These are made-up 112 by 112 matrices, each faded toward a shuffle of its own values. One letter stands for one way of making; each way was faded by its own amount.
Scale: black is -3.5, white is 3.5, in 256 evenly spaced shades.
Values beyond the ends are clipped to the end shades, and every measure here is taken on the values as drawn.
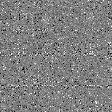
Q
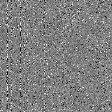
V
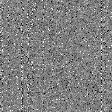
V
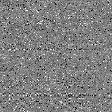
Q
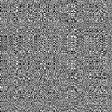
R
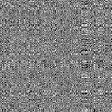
R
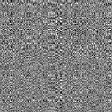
R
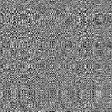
R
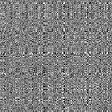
R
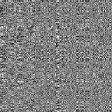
R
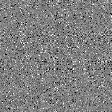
Q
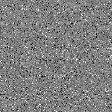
Q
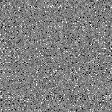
Q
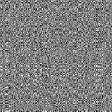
R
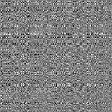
R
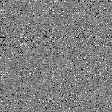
Q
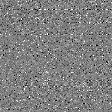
Q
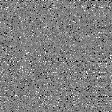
Q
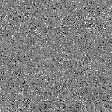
Q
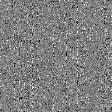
V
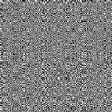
R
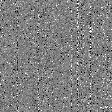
V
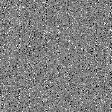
V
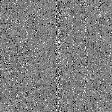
V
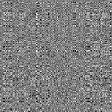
R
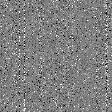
V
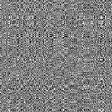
R
